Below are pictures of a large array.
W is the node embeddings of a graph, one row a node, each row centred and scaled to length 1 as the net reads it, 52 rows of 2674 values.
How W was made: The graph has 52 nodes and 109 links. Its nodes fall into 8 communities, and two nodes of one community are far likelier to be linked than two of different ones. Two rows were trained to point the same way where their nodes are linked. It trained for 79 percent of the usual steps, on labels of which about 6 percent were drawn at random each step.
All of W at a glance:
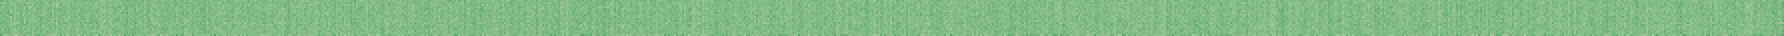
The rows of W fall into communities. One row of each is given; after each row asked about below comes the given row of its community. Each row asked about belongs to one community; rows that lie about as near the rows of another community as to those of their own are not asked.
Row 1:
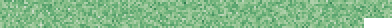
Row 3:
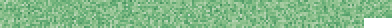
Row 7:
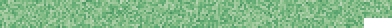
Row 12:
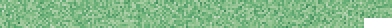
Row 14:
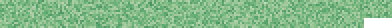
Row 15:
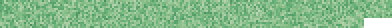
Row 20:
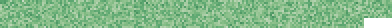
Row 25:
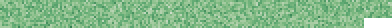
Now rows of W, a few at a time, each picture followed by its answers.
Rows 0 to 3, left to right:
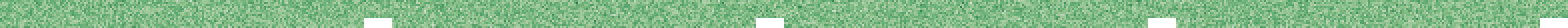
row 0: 12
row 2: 20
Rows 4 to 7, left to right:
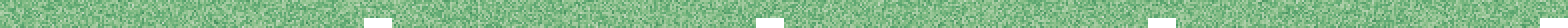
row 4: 1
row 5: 3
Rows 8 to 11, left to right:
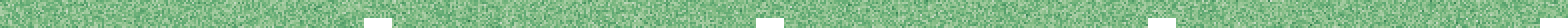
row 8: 1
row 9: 25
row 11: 15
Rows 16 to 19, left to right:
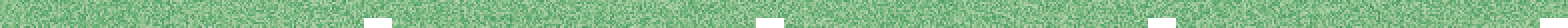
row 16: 3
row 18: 3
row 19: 12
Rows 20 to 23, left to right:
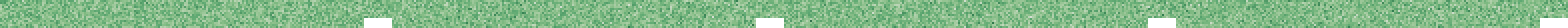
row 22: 20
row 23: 1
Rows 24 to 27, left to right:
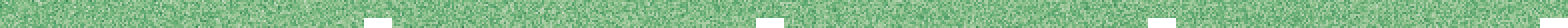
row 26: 1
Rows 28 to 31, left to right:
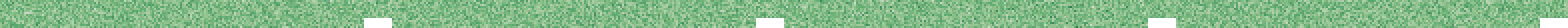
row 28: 25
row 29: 12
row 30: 14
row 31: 25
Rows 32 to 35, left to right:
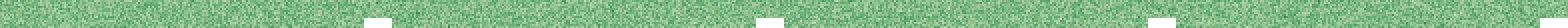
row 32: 15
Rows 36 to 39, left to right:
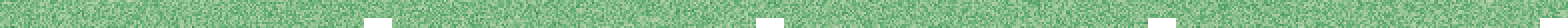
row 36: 15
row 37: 12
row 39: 1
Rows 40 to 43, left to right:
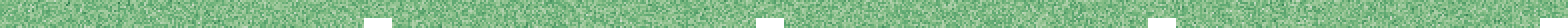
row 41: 12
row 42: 15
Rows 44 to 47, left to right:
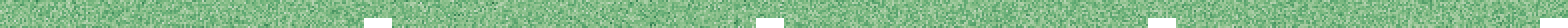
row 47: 3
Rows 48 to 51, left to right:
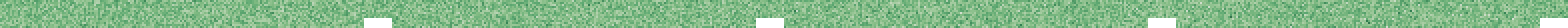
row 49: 14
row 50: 15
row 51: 7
